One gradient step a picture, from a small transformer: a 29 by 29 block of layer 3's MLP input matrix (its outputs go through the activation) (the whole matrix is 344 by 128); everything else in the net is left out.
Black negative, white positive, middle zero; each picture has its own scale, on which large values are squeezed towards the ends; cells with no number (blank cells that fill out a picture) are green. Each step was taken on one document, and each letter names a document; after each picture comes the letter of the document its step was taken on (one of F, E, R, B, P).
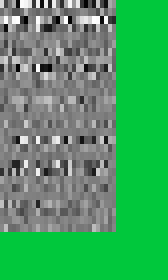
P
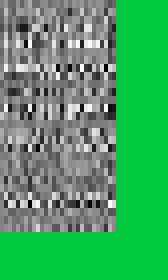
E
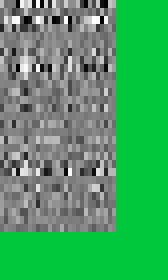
P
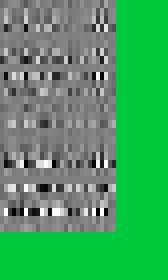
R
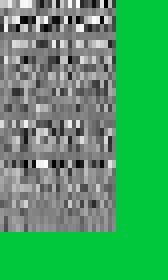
P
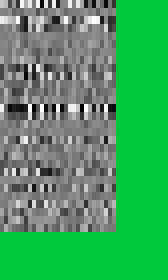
P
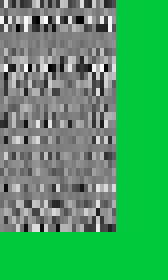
R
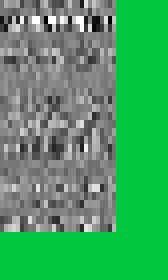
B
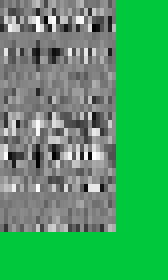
B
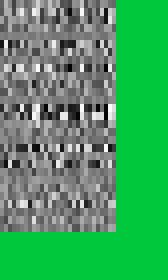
E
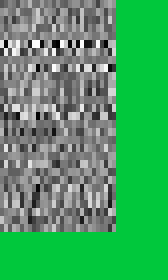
E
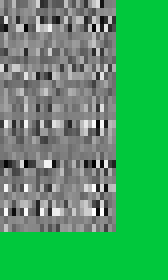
R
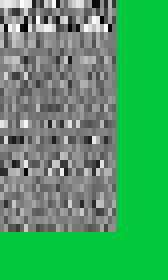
P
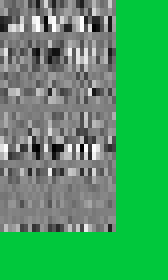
B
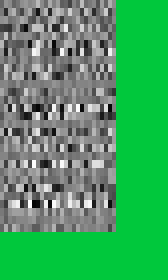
E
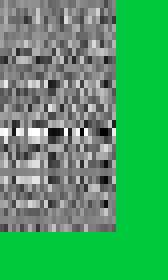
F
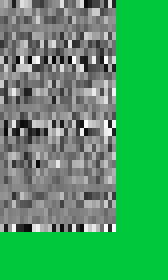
F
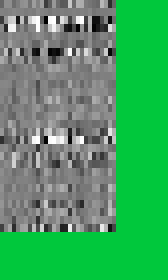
B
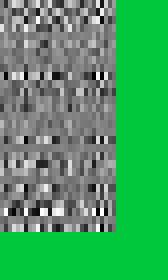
R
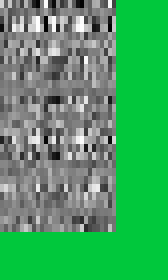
B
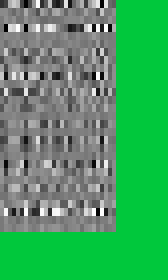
R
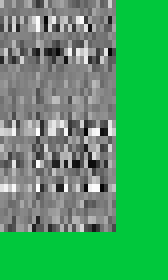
B
